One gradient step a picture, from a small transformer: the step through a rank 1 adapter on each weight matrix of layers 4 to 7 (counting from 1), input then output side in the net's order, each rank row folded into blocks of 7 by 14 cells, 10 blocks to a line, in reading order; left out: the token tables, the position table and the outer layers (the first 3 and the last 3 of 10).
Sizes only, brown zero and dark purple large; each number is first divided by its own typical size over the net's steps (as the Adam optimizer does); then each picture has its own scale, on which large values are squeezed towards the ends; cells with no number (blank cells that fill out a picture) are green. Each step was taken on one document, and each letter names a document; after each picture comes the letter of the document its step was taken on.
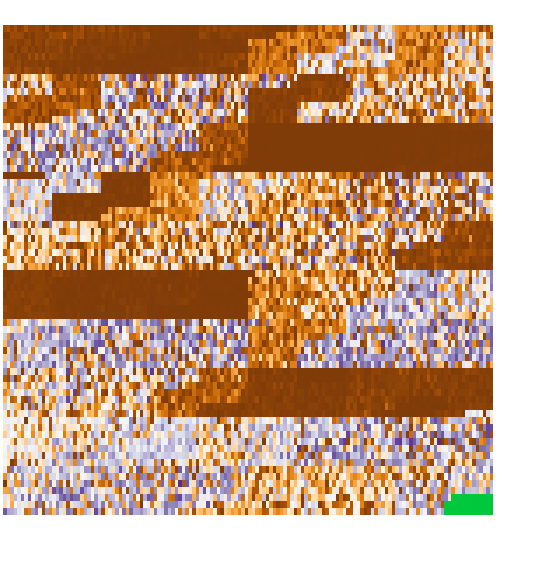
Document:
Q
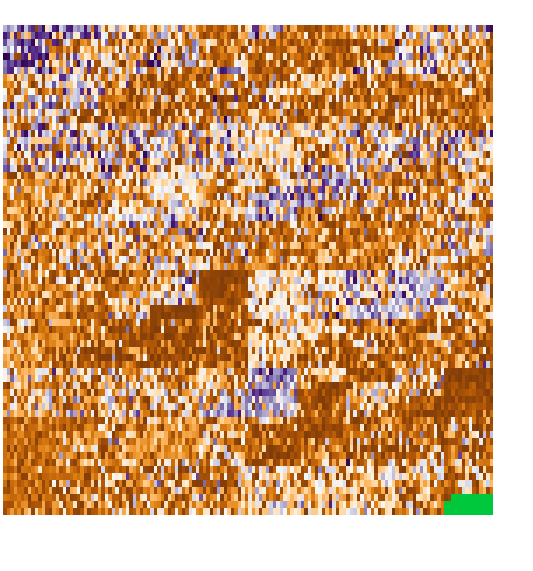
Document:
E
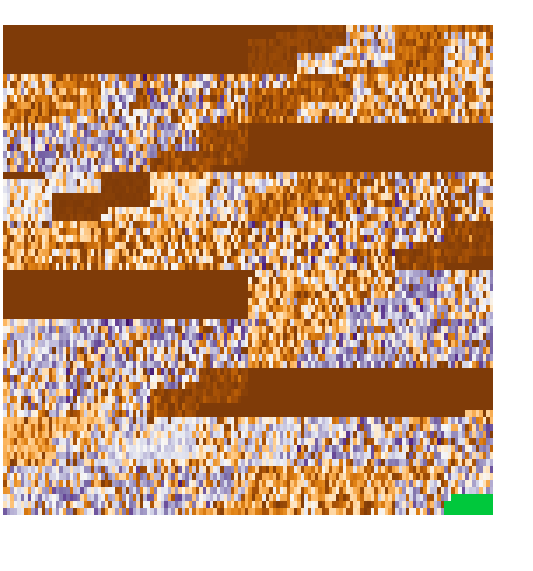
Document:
Q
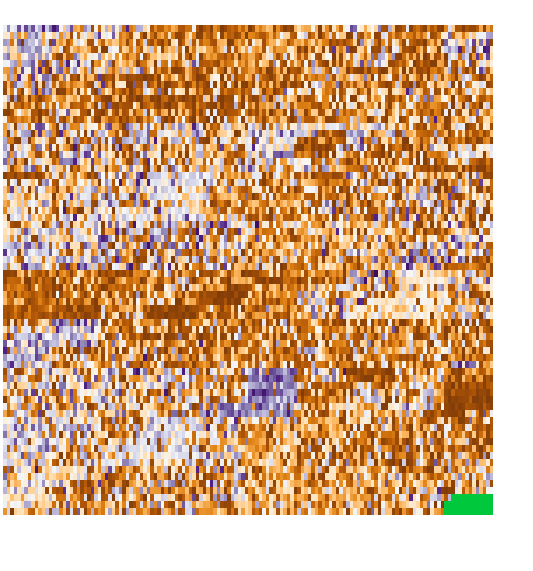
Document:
E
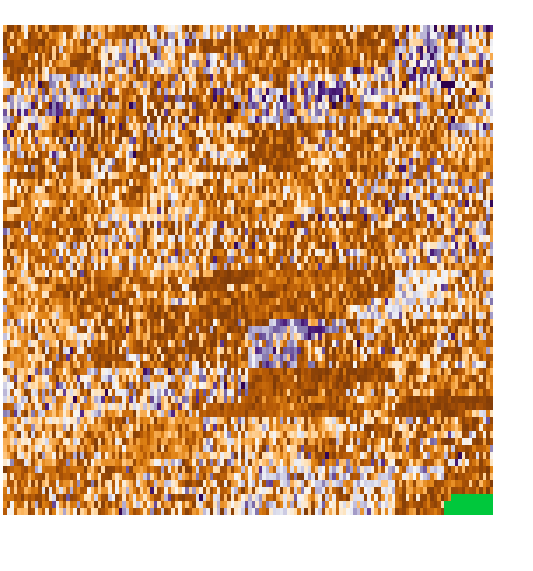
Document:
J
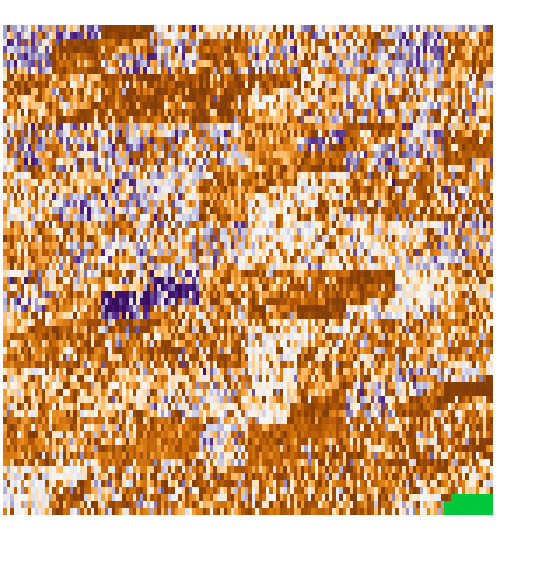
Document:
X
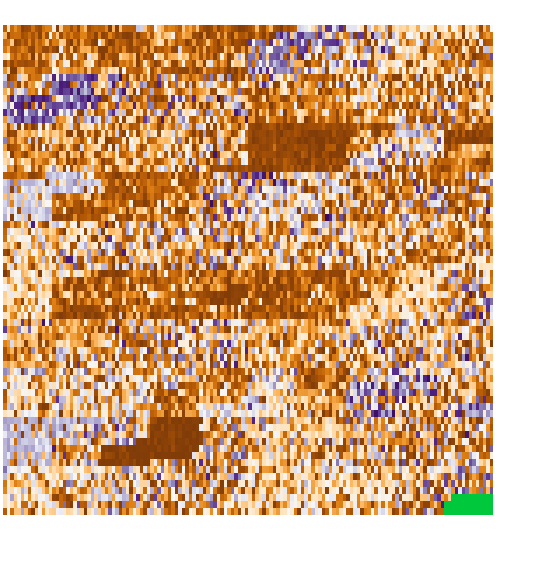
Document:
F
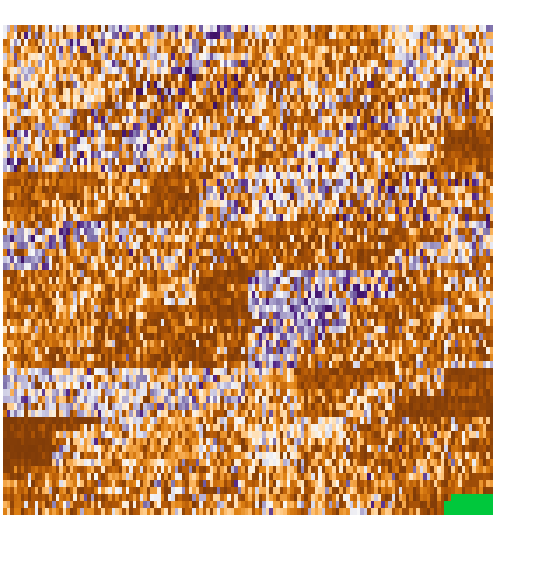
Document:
E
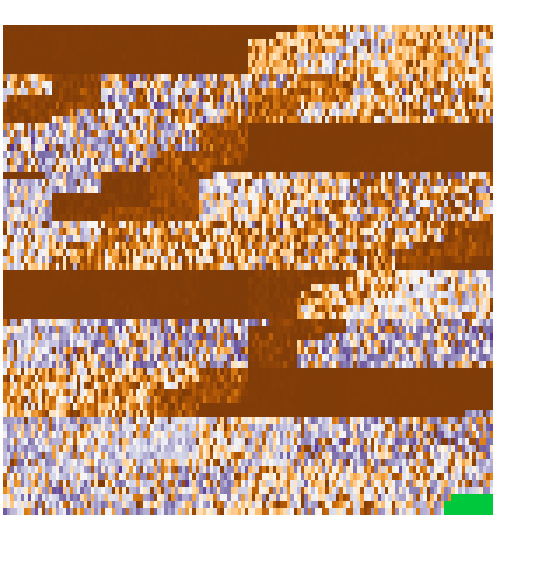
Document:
Q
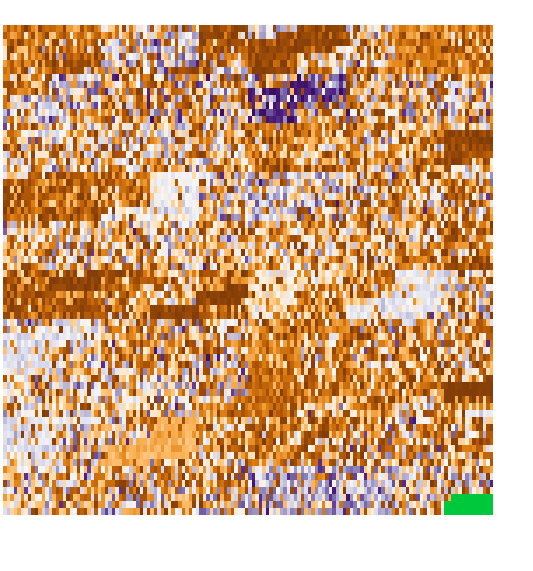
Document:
F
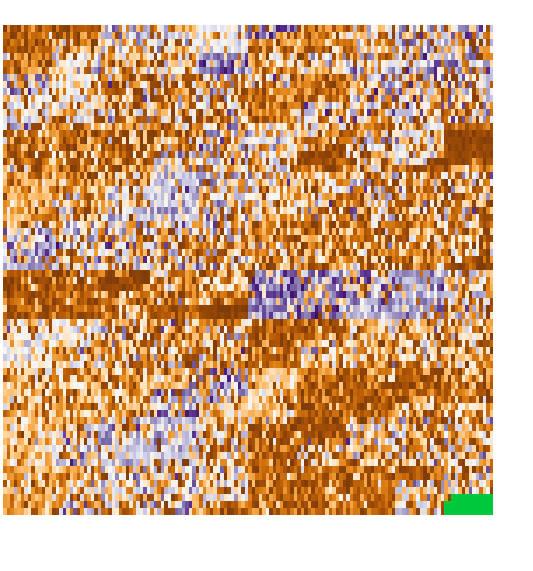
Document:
F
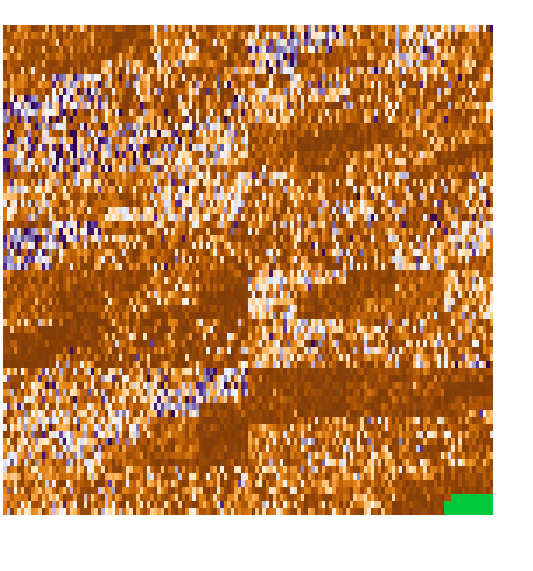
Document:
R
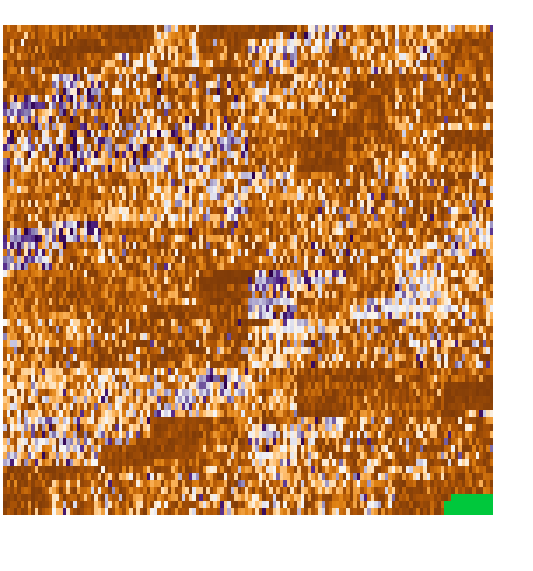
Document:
R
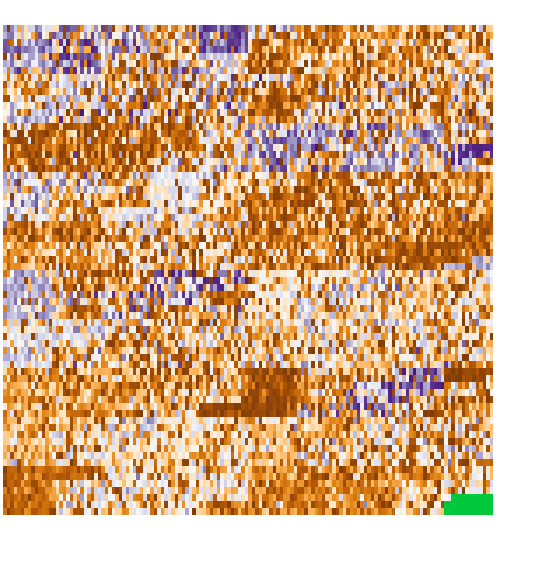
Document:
F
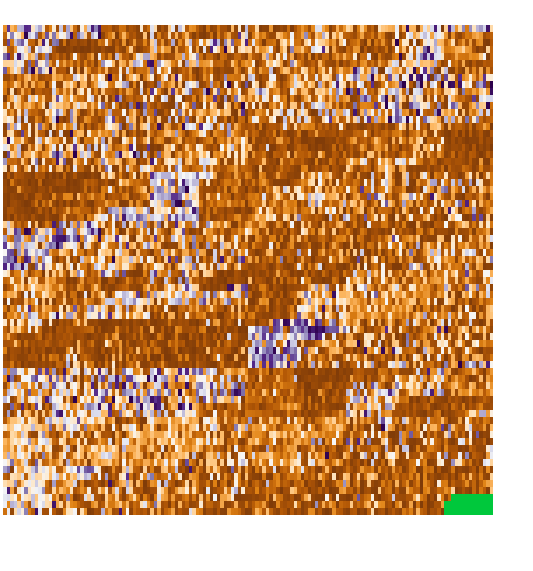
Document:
J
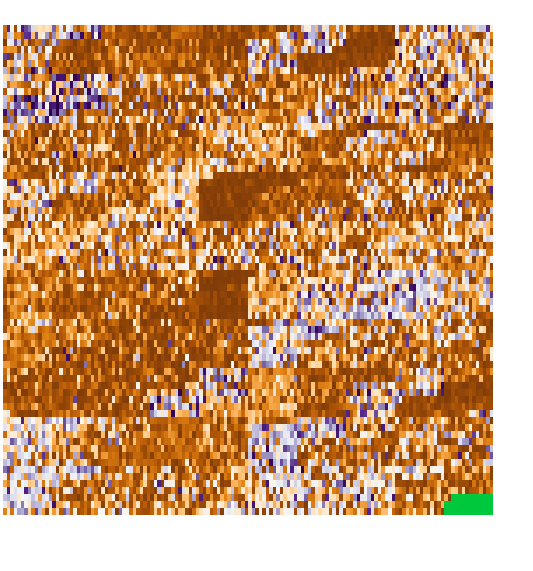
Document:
J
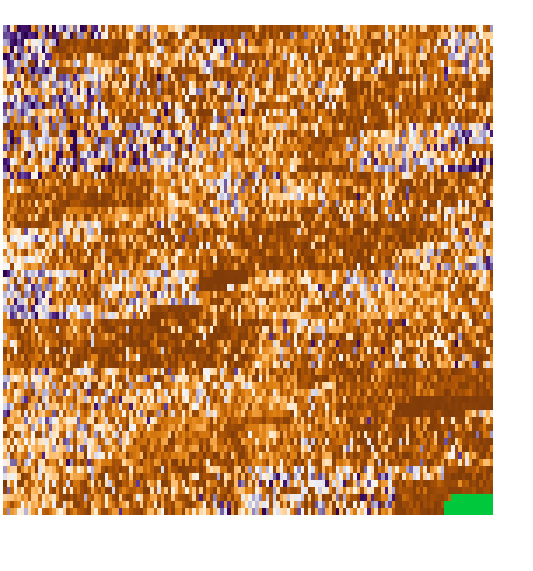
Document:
R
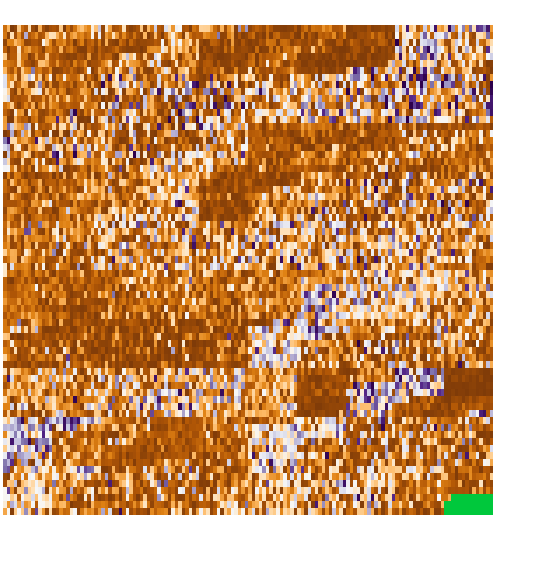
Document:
J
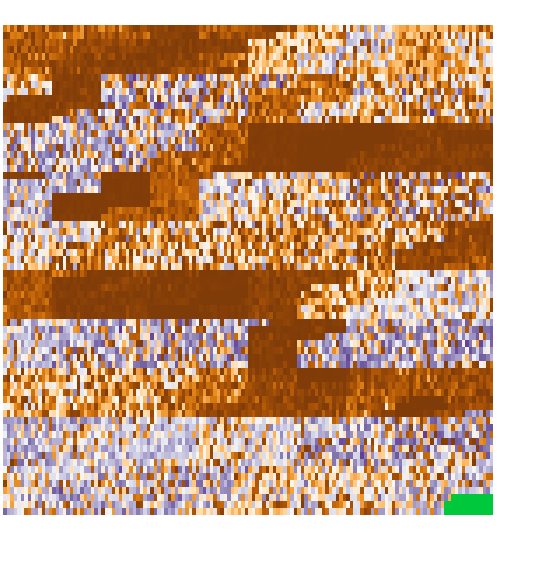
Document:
Q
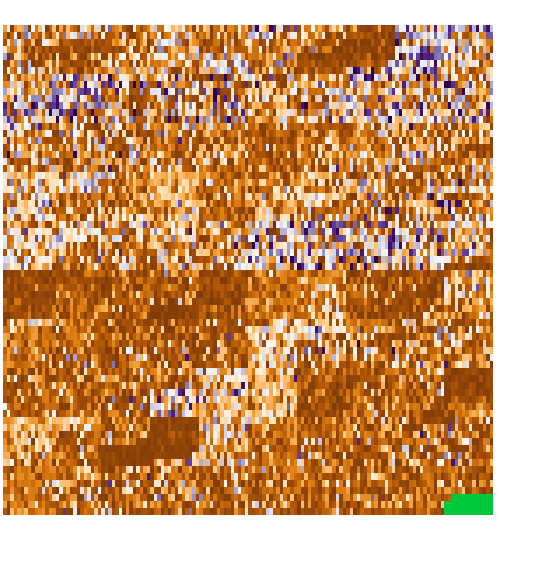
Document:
J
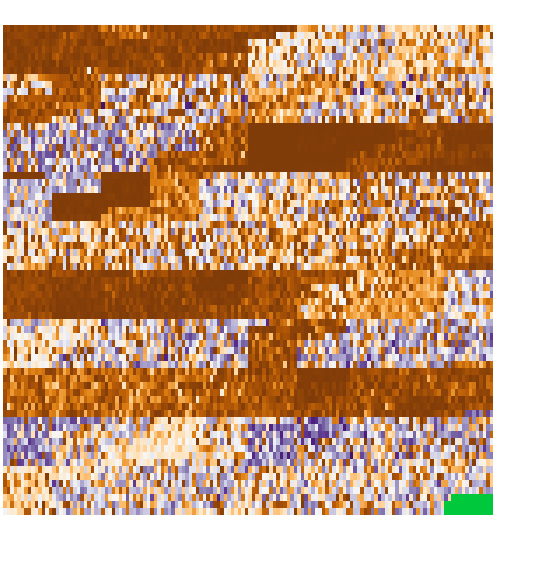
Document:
Q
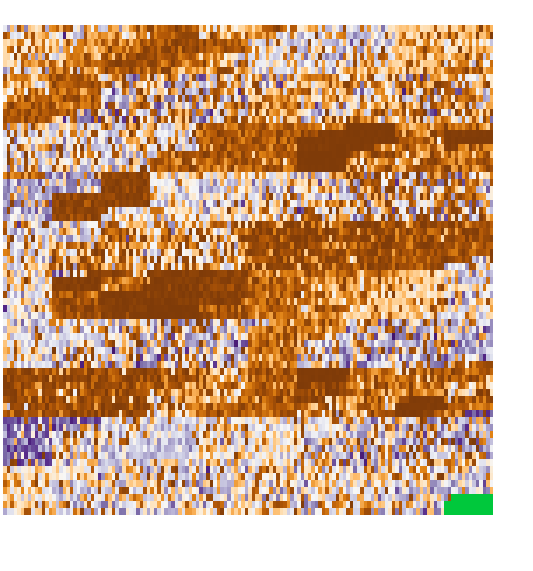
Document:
Q
